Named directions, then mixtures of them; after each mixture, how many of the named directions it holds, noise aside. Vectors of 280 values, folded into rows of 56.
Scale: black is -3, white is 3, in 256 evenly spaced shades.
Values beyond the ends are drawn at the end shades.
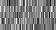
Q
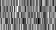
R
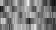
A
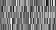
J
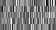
one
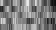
one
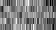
three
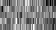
three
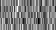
one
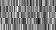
one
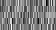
two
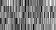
two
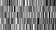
three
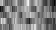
one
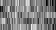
three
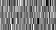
three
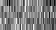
two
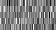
one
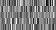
two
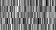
two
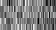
three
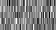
one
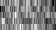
three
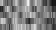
one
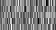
two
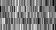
two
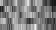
one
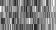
three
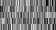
three
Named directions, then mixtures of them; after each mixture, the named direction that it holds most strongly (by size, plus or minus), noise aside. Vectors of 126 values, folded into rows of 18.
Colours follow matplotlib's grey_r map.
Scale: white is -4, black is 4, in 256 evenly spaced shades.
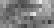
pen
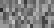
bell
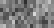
bell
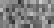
bell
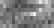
pen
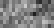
pen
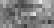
pen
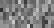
bell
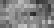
pen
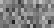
bell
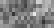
pen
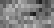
pen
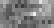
pen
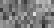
bell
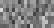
bell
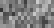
bell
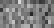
bell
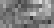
pen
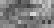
pen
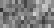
bell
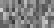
bell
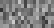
bell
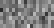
bell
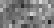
pen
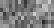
bell
